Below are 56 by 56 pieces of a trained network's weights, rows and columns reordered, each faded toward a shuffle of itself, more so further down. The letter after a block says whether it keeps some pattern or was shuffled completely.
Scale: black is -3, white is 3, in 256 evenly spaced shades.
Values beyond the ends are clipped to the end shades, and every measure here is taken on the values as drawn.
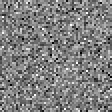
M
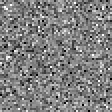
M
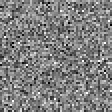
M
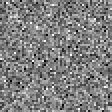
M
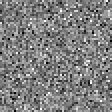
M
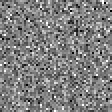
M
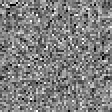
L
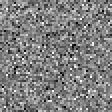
M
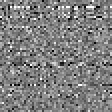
L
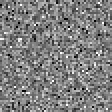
M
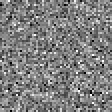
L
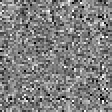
L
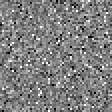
M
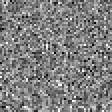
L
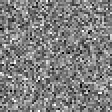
M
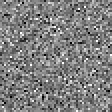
M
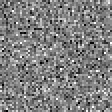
M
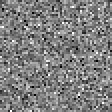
M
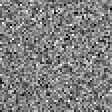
M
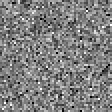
M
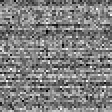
L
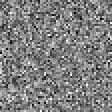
M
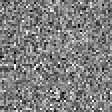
L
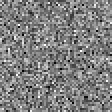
M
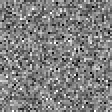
M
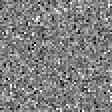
M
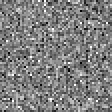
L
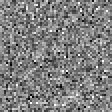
M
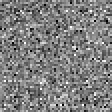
L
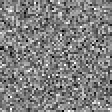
M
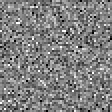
M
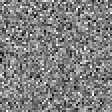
M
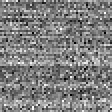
L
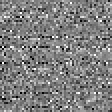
L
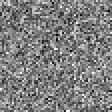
M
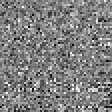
L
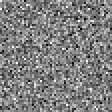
M
